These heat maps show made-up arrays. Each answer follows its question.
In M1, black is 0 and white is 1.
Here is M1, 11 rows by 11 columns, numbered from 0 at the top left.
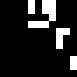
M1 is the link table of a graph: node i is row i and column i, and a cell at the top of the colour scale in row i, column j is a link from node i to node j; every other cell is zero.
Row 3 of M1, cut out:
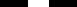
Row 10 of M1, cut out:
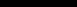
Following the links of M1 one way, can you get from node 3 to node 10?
yes
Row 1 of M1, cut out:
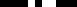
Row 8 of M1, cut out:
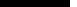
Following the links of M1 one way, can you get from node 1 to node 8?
yes
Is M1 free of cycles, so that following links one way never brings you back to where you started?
yes
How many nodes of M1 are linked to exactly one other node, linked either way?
1
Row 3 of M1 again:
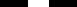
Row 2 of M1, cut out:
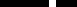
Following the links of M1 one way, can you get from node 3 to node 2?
no
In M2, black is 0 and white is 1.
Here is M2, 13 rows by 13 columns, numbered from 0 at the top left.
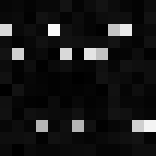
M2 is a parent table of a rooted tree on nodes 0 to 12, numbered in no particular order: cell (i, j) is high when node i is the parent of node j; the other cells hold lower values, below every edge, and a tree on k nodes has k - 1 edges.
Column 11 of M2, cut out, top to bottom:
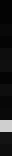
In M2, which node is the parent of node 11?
10
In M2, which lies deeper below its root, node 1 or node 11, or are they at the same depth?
the same depth
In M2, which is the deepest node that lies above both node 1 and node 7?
4
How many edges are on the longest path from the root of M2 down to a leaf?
2
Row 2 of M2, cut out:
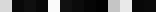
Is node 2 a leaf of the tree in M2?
no
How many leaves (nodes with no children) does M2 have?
10
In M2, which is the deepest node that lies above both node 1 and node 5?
4
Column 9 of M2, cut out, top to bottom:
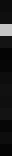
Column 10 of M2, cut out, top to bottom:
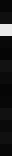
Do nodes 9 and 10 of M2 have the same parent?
yes
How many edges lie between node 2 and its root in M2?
0
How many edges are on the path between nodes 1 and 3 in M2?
4
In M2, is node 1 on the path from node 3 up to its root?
no
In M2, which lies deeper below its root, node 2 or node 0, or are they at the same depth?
node 0
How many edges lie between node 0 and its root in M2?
1
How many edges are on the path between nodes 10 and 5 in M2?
3
